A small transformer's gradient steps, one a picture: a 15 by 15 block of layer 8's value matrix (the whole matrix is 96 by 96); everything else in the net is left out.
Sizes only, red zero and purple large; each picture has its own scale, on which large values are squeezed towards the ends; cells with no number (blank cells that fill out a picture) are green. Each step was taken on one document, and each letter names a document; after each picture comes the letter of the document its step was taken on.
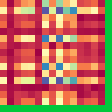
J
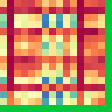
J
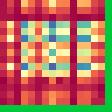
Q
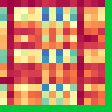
J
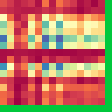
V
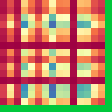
Q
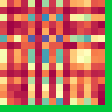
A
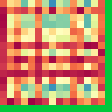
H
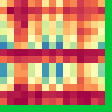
V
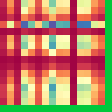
Q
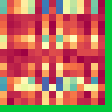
J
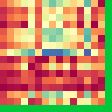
H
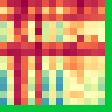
V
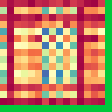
J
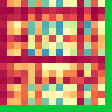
H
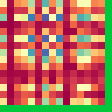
A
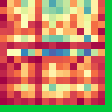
H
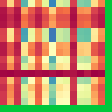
Q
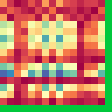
V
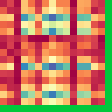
Q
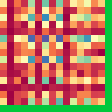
A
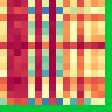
A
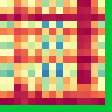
V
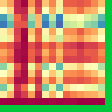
V
